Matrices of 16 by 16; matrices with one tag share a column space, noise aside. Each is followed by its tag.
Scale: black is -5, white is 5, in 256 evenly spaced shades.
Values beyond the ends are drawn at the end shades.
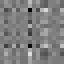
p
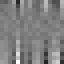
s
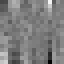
s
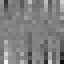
s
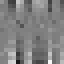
s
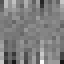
s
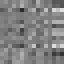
p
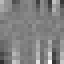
s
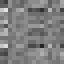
p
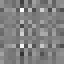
p
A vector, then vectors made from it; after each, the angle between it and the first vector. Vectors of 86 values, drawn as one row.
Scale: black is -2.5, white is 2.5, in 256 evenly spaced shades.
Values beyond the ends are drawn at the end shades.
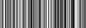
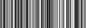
nearly opposite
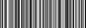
orthogonal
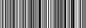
nearly parallel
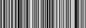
nearly opposite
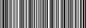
orthogonal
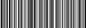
orthogonal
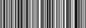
nearly opposite
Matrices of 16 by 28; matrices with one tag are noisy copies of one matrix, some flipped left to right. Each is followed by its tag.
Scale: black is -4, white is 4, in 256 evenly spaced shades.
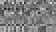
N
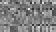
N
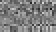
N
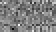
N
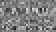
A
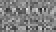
A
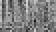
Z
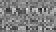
A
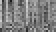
Z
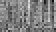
Z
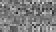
N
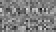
A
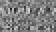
A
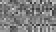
N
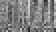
Z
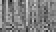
Z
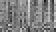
Z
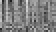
Z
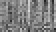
Z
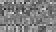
N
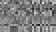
N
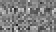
A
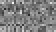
N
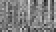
Z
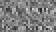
A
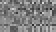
N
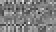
N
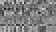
N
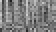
Z
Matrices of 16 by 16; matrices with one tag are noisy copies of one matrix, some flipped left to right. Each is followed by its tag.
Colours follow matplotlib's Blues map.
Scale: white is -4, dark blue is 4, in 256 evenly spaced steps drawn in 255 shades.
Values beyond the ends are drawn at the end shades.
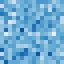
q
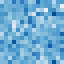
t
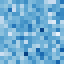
q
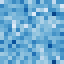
t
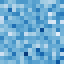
q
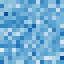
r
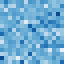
r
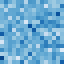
r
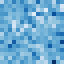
t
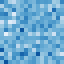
q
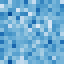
t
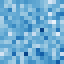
q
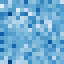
t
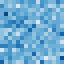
r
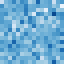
t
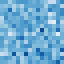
q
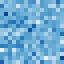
r
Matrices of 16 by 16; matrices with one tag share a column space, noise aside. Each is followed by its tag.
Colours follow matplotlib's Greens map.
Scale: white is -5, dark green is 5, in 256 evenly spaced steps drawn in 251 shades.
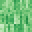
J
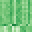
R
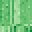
R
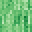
J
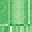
R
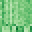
R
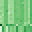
R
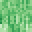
J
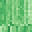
R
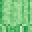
R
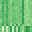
R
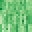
J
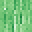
J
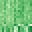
R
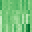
J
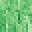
J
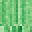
R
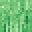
J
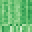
R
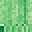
R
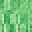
J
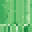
R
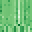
R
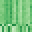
R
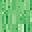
J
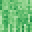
J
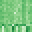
R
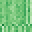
R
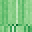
R
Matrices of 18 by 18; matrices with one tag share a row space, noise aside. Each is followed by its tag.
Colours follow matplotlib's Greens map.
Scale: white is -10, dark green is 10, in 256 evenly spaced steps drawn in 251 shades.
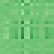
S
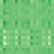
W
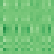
W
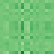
S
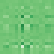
S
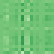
S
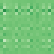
W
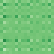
W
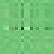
S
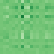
S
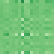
S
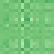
S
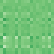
W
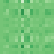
S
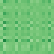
W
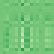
S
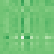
S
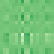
S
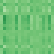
W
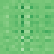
S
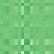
S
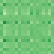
W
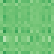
W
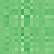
S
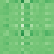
S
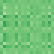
W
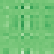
S
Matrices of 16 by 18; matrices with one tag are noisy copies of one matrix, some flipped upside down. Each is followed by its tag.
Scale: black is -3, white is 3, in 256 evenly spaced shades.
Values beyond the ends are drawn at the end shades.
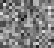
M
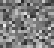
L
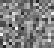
M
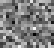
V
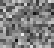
V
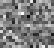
V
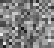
M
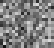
M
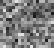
V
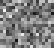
V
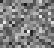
L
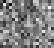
M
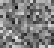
V
